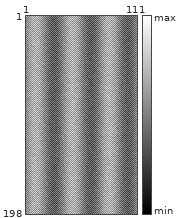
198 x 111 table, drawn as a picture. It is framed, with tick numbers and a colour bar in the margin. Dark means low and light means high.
Neither half mirrors the other. No seam splits the table. Stripes running up and down repeat 3 times from left to right.
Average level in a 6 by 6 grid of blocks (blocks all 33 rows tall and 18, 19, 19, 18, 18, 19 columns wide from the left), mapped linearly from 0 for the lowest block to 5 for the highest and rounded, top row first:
5 0 5 0 5 0 | 5 0 5 0 5 0 | 5 0 5 0 5 0 | 5 0 5 0 5 0 | 5 0 5 0 5 0 | 5 0 5 0 5 0
